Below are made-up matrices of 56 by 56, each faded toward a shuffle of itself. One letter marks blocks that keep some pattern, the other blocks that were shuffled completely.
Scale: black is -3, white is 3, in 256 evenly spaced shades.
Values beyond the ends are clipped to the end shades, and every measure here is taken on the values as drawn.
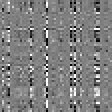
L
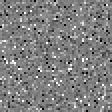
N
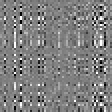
L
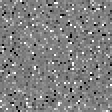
N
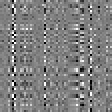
L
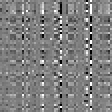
L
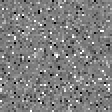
N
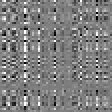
L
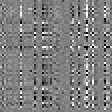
L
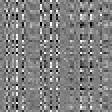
L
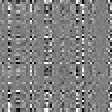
L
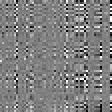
L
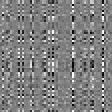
L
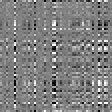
L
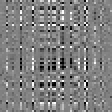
L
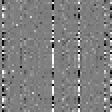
L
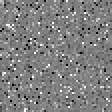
N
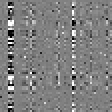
L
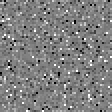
N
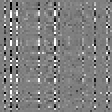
L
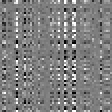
L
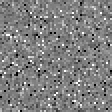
N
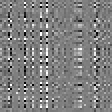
L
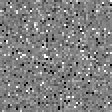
N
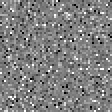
N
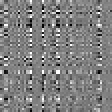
L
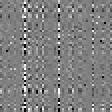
L
